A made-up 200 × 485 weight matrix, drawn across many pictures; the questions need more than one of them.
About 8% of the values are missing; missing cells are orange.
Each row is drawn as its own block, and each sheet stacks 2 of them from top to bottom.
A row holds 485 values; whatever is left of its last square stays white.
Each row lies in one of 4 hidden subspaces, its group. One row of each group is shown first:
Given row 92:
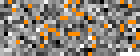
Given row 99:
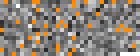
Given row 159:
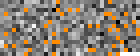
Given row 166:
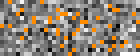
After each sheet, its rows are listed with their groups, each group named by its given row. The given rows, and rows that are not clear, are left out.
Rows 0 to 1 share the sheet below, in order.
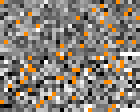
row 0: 92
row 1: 92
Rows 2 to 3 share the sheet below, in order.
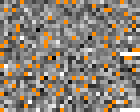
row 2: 92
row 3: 159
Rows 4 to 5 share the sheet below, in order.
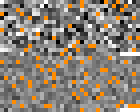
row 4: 92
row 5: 99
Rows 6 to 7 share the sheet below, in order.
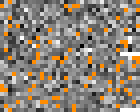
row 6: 92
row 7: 99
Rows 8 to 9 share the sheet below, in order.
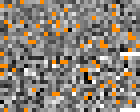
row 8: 99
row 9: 159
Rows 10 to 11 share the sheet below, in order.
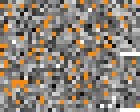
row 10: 92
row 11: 166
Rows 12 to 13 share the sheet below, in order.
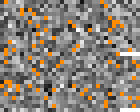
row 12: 92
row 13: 99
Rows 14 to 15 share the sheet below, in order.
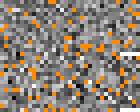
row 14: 159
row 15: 92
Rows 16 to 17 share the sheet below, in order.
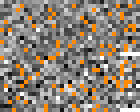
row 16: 92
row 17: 92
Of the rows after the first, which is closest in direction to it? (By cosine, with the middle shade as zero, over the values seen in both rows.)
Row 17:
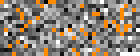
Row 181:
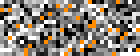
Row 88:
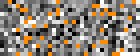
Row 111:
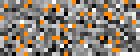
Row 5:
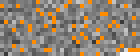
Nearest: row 111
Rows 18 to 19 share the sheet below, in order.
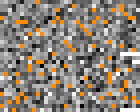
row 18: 166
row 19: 99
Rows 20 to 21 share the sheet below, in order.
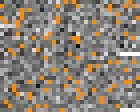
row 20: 99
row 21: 92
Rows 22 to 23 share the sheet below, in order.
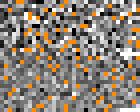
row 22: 159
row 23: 159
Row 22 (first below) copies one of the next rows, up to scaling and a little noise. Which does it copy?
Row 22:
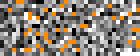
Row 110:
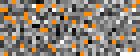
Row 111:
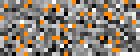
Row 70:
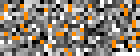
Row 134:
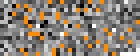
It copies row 110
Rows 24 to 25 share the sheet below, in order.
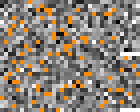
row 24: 99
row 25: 92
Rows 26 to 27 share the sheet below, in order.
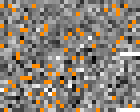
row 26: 92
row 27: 99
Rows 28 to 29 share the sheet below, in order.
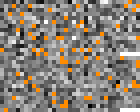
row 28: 159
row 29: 166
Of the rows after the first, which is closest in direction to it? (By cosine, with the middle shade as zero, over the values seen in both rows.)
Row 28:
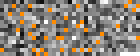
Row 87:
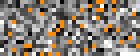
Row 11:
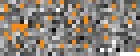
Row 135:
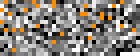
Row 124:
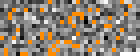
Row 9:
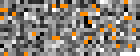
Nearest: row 124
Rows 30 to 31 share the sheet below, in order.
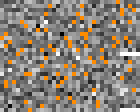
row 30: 159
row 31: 99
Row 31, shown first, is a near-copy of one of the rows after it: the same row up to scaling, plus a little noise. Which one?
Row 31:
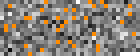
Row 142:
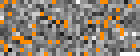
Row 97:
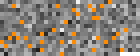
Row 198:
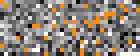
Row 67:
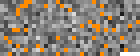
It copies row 142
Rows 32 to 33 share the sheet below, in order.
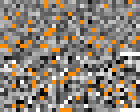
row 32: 99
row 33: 159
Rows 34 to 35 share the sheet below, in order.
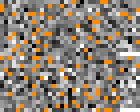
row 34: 92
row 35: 166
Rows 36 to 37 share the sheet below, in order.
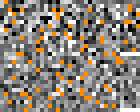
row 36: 166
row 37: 166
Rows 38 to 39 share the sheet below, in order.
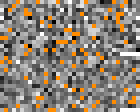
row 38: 159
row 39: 99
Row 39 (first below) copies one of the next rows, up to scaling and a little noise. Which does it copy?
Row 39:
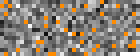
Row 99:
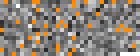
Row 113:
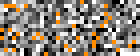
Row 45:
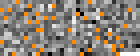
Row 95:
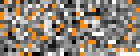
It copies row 99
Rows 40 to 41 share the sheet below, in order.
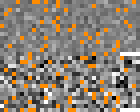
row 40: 159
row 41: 99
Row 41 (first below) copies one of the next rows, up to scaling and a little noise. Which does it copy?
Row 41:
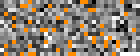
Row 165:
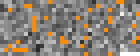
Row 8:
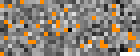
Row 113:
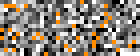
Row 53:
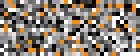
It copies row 53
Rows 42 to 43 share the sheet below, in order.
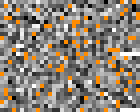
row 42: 159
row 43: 92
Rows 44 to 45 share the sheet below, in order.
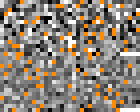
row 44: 166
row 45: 99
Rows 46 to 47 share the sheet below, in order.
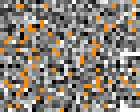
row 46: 159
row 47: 99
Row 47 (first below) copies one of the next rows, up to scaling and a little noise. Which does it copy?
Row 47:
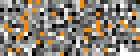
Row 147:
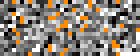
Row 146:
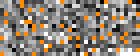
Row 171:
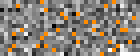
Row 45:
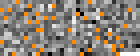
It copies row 171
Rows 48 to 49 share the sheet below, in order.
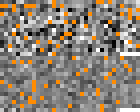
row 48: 166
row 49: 99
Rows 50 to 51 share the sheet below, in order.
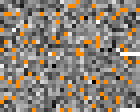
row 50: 166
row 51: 159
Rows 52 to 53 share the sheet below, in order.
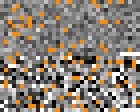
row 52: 92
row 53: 99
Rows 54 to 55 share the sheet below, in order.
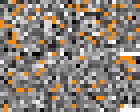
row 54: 99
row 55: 99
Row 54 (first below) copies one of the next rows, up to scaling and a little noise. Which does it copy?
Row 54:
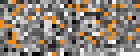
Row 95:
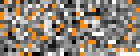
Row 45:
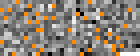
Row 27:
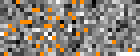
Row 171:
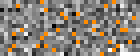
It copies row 95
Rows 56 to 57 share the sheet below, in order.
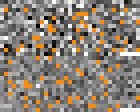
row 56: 159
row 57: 92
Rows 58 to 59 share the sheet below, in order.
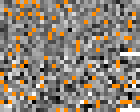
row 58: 99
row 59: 92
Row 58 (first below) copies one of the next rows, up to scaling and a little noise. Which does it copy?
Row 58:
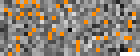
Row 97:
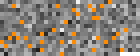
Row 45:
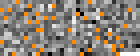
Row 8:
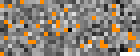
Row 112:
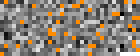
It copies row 8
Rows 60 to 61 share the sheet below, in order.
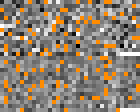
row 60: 99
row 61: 166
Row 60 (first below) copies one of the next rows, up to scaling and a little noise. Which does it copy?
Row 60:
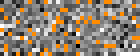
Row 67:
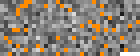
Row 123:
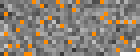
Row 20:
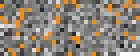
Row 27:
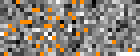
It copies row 20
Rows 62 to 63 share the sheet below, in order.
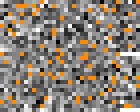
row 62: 92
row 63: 99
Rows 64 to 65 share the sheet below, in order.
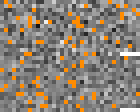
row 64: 159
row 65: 159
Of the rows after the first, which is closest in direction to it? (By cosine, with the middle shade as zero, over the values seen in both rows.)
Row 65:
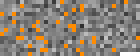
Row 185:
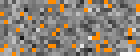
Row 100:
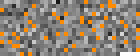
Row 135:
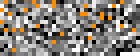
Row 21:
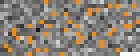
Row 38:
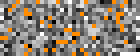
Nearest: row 38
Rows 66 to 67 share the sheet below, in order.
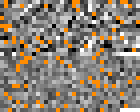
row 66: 99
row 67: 99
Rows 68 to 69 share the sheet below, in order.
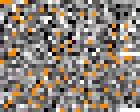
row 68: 166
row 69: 159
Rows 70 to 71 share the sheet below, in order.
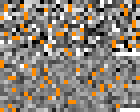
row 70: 159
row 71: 99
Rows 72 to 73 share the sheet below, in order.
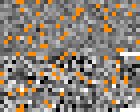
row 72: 92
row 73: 159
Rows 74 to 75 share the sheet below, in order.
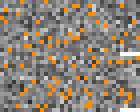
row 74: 166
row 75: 159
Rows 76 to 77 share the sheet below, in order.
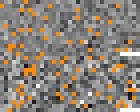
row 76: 99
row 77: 92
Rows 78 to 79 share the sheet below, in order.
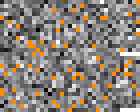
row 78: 92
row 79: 99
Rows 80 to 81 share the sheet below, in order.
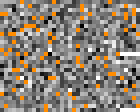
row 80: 166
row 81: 166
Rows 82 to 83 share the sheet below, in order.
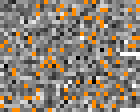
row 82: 166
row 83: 159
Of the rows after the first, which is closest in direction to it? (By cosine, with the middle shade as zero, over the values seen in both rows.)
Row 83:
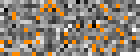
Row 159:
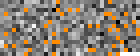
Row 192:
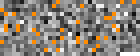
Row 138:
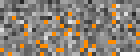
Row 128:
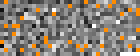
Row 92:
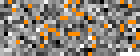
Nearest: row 159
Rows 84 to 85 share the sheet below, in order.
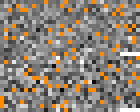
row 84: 92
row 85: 159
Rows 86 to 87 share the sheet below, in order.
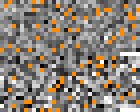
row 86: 159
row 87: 99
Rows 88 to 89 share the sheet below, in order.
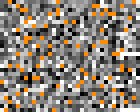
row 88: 166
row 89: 166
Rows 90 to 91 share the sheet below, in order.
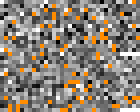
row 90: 92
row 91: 92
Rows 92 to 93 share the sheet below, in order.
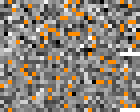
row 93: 159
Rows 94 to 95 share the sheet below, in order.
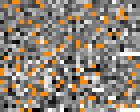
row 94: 99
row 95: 99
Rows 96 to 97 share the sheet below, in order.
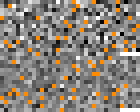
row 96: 159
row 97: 99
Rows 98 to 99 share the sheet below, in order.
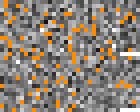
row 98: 166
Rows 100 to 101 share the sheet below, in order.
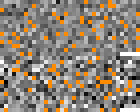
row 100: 159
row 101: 99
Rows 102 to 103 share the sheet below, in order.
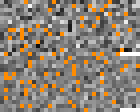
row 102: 99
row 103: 159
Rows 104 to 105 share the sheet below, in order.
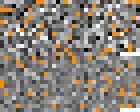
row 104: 159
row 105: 159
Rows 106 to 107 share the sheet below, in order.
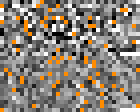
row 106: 99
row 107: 92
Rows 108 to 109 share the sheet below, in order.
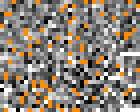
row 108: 166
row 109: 99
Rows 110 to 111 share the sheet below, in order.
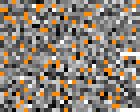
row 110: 159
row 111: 159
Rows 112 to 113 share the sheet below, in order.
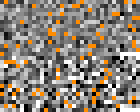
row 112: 99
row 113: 99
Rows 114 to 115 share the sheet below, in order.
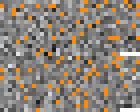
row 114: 159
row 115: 99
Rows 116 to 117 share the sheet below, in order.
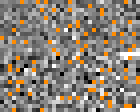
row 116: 159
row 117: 159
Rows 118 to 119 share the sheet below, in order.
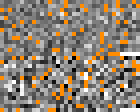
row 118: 99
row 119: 159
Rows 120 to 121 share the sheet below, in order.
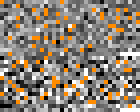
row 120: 92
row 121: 92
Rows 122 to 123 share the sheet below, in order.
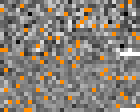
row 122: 99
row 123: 99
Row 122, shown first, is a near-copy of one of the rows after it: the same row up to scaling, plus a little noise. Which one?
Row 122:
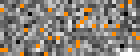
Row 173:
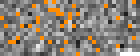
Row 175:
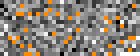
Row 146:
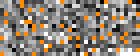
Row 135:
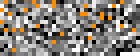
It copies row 173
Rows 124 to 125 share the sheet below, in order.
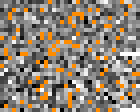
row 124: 159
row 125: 92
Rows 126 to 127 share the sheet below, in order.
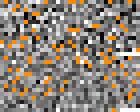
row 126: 159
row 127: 159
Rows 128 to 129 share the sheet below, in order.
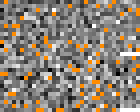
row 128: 159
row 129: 166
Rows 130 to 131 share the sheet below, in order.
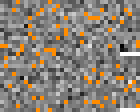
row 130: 99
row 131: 166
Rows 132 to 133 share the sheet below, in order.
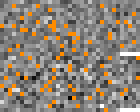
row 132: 166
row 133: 166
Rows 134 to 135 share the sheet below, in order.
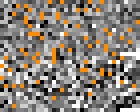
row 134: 159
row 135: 99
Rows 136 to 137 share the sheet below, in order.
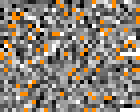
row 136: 159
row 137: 99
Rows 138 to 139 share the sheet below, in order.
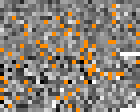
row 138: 166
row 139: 159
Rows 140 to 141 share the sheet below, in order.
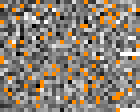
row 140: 159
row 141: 92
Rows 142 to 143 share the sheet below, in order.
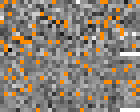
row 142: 99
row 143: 166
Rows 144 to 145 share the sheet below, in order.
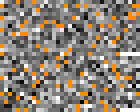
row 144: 92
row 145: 92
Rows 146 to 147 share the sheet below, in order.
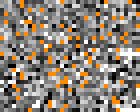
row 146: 99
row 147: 99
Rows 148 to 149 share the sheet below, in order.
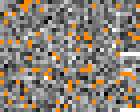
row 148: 166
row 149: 159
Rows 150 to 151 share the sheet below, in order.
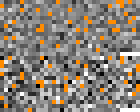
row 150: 99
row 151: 92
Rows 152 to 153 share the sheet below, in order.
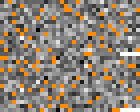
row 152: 92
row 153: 159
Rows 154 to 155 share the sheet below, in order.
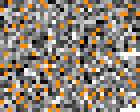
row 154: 159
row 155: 159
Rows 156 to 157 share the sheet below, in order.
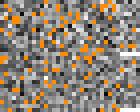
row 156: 92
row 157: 159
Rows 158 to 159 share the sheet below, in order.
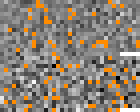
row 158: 99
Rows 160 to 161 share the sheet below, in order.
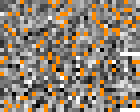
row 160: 166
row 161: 99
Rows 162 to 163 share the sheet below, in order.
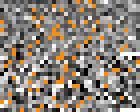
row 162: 159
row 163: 92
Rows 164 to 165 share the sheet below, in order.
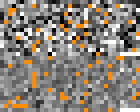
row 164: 166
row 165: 99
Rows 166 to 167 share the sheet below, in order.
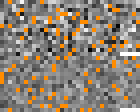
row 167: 92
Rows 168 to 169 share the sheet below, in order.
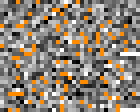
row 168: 166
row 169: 166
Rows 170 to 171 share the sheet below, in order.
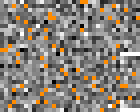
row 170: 159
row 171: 99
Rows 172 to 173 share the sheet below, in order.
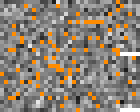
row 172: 159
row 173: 99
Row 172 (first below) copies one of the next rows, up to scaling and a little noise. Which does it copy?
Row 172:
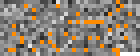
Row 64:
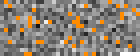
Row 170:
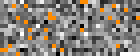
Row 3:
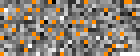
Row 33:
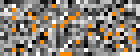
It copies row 33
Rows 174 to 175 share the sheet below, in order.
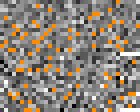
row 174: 99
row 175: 99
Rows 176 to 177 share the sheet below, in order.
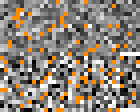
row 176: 92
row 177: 166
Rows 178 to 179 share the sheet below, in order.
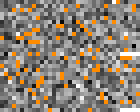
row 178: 99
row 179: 92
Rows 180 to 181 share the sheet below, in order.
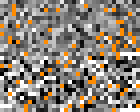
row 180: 92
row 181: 92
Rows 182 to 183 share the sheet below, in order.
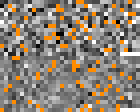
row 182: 99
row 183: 92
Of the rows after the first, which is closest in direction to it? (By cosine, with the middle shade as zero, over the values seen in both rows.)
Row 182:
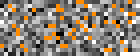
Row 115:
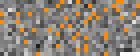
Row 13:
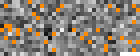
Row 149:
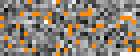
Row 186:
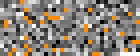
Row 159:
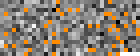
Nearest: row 115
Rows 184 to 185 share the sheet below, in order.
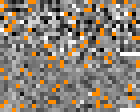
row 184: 166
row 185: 92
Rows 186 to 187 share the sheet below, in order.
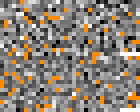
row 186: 159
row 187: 159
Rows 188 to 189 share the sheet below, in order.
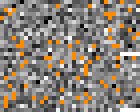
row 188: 166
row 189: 159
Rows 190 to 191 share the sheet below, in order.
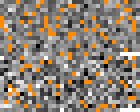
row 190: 99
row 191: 92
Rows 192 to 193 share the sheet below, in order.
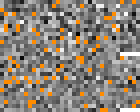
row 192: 166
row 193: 166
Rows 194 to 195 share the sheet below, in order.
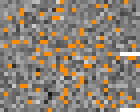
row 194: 159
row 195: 99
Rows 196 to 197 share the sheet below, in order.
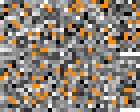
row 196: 92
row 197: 166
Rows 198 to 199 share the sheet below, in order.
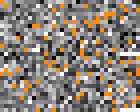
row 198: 99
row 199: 159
